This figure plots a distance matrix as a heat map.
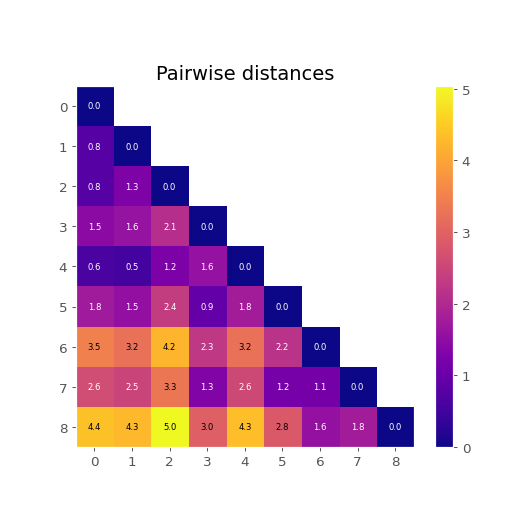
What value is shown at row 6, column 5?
2.2
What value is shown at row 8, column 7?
1.8
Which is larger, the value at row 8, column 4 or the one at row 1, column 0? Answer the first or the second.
the first
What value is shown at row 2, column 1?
1.3
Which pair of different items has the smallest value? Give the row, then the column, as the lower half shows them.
4, 1
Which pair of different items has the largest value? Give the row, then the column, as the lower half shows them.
8, 2
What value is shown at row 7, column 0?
2.6
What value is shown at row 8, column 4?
4.3
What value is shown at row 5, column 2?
2.4
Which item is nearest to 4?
1
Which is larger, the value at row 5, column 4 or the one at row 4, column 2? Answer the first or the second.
the first
